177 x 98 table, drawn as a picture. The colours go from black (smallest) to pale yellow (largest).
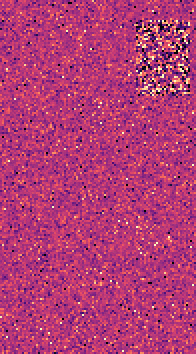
No overall slope runs across the table. The distribution is heavy-tailed on both sides. Overall the values sit about 50% of the way up the scale. The texture is fine-grained noise. There are no regular stripes. An odd patch, rougher than its surroundings, sits in the top right. Values change most from cell to cell in the top right.
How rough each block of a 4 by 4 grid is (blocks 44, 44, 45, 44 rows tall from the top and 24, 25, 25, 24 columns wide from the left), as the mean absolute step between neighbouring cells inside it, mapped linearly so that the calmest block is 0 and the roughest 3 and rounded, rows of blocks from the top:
0013 / 0001 / 0000 / 0000
